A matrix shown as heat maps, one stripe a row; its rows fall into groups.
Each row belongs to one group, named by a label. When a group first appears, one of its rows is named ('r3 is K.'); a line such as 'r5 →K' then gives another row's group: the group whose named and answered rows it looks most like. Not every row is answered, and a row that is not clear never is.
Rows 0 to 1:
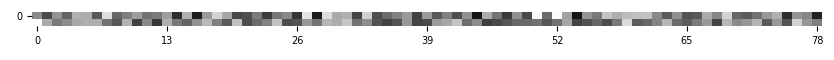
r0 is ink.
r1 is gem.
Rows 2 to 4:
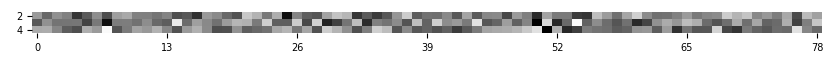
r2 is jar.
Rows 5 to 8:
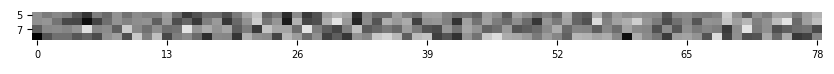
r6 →jar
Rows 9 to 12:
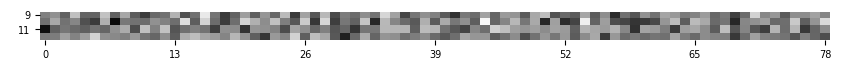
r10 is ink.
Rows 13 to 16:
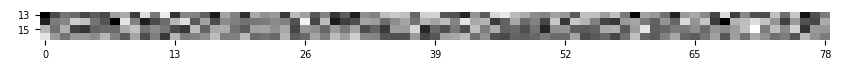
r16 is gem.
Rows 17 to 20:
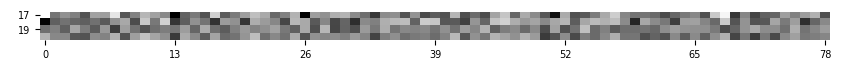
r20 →ink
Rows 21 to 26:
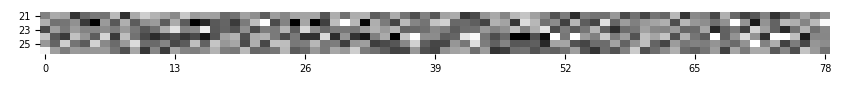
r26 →gem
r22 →jar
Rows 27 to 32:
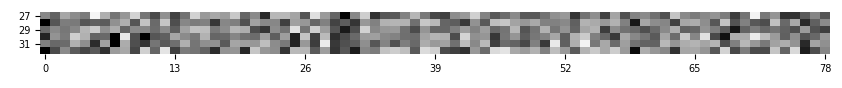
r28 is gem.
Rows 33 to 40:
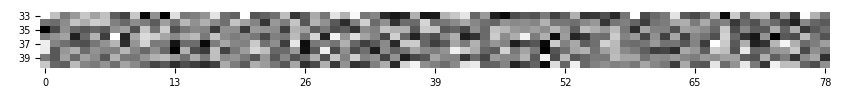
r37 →ink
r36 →ink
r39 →ink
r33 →gem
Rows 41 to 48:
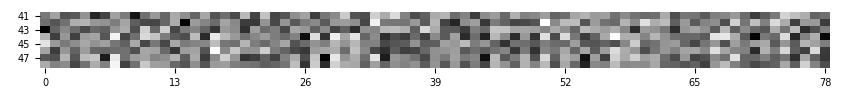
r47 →ink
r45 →gem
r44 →ink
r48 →ink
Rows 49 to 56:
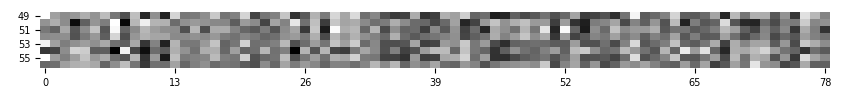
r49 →gem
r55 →gem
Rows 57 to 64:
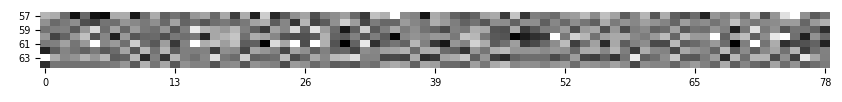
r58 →jar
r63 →gem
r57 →jar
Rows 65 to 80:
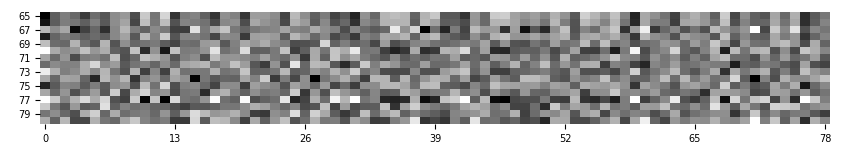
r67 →jar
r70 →gem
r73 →gem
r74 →jar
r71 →ink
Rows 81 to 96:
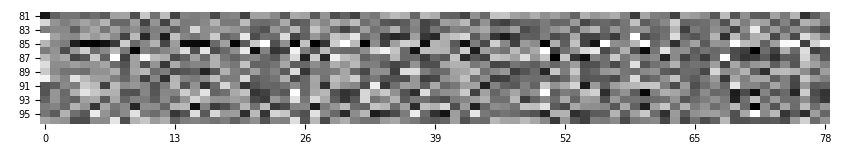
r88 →gem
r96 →ink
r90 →gem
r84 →gem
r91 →ink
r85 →jar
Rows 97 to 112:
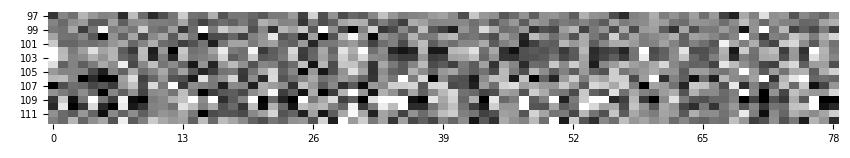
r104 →ink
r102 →gem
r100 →jar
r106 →jar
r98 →jar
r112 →ink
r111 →jar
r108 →jar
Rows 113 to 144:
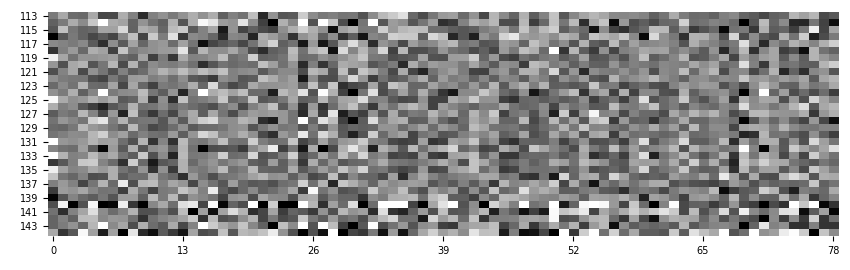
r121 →ink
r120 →jar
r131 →gem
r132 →jar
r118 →ink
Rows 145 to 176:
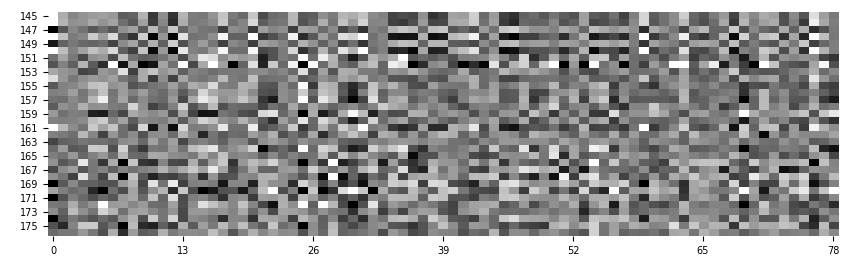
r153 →ink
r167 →ink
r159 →jar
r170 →jar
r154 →gem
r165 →ink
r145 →gem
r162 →jar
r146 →gem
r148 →gem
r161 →gem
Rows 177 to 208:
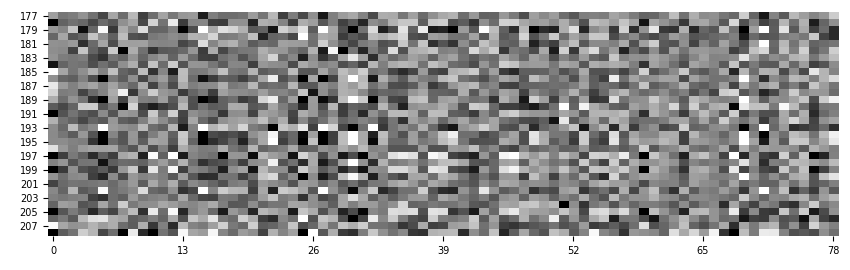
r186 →jar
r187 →gem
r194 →jar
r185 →gem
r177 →jar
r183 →jar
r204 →ink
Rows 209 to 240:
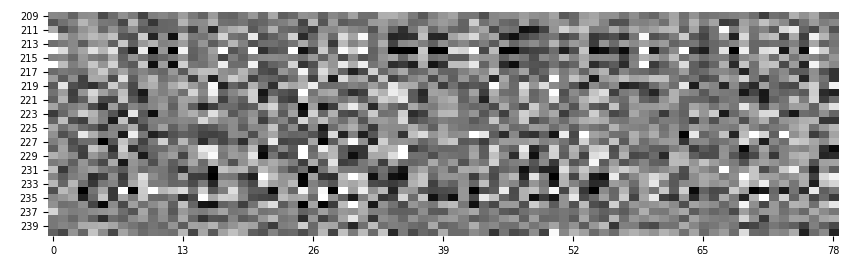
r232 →jar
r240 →ink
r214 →gem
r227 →jar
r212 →gem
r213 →ink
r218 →ink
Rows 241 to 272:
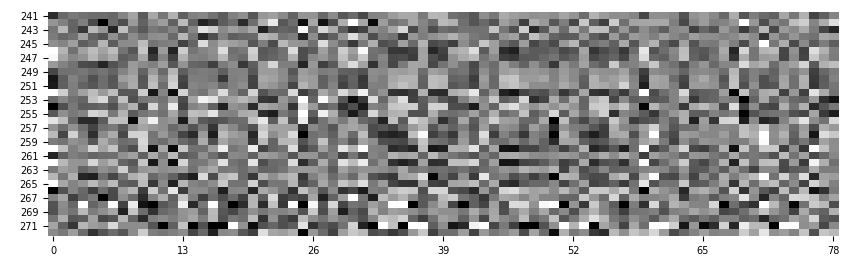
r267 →jar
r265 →gem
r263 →ink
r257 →jar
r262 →gem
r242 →jar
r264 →jar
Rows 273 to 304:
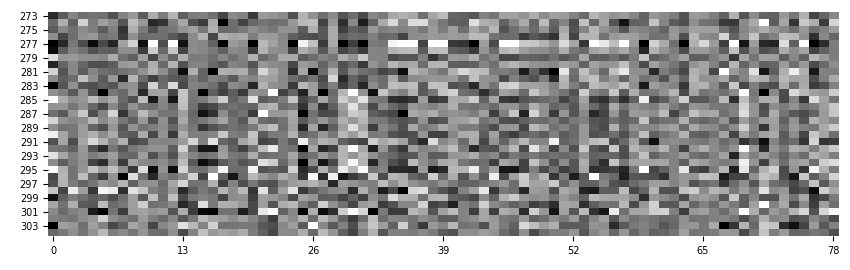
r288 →gem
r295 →gem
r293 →gem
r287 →jar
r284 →jar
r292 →jar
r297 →ink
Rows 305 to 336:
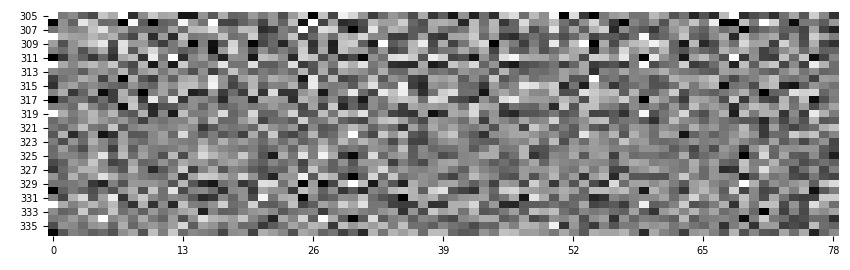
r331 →jar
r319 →gem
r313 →ink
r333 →jar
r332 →gem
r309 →ink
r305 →ink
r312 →gem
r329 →jar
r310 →ink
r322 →jar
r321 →jar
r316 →jar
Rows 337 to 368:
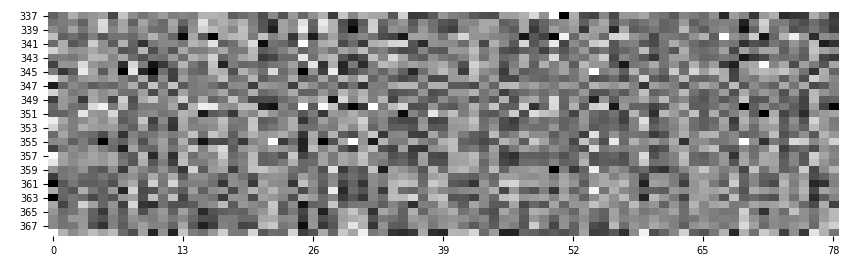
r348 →gem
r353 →gem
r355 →jar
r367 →jar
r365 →jar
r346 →gem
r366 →jar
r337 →ink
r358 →gem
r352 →gem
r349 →ink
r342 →gem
